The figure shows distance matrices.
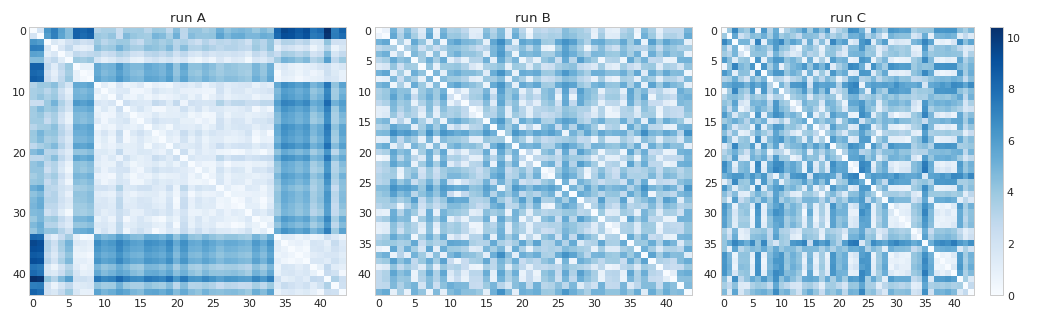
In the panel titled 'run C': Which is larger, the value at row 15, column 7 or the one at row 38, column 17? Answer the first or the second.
the first
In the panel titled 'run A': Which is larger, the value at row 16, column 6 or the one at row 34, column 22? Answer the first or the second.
the first
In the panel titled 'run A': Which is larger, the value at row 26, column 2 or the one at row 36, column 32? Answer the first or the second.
the second
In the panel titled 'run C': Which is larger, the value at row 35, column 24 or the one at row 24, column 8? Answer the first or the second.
the second
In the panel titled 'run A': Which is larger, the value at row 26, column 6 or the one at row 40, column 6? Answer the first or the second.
the first
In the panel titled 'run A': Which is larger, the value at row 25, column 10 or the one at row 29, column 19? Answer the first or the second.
the second
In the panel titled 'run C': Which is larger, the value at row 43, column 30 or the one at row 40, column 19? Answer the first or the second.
the second
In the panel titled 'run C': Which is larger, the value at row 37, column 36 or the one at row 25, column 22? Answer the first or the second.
the second
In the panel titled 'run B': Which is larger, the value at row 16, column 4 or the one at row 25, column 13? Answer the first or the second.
the first
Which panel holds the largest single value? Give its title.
run A
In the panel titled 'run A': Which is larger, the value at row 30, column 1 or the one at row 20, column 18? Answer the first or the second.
the first
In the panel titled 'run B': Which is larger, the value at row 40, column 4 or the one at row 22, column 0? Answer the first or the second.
the first
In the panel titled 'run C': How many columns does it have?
44
